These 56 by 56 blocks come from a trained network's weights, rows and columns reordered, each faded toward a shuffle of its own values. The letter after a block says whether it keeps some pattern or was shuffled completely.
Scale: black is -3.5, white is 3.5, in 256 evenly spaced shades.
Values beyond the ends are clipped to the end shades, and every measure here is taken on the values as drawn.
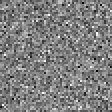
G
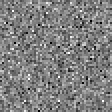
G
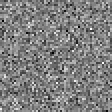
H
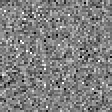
G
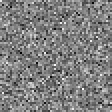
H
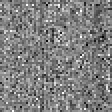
H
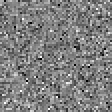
G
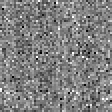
H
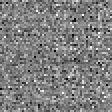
H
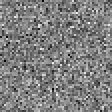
G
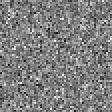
G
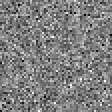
G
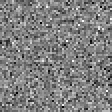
G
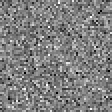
G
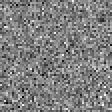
G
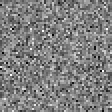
G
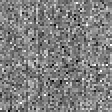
H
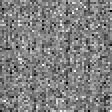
H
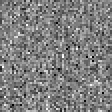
H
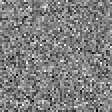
G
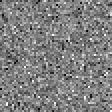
G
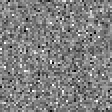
G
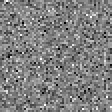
G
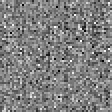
H
